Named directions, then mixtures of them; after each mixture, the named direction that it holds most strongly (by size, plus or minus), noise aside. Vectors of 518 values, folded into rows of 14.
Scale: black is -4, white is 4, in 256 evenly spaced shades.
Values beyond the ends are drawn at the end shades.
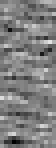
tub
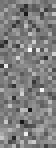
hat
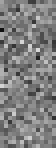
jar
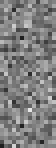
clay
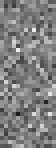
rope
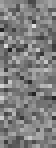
jar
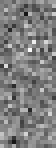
hat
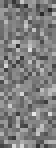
rope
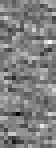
tub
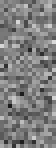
hat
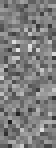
rope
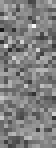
jar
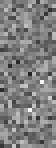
clay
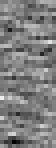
tub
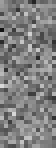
jar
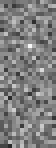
rope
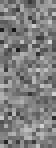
jar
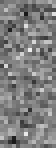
hat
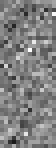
hat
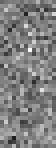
hat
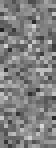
jar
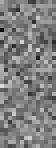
jar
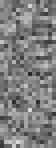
clay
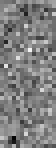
hat
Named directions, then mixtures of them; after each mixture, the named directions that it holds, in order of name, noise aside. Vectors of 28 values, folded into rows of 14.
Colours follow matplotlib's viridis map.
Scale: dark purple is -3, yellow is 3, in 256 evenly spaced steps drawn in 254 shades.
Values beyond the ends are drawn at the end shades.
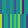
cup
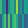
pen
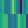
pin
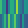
pen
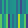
cup, pen, pin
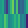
cup, pen, pin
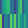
cup, pen, pin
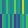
cup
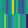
cup, pen, pin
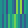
cup, pen, pin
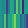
cup, pen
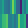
pin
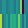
cup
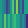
cup, pen, pin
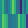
pin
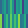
cup
